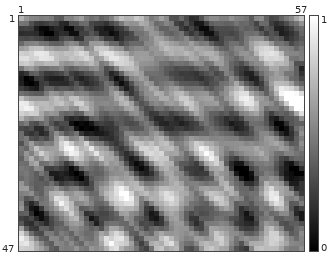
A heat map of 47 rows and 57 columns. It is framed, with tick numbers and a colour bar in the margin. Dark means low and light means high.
Average level on the scale: 50%. Stripes: horizontal, repeating 5 times. Lone odd cells: none. Rings: centred on the bottom left.
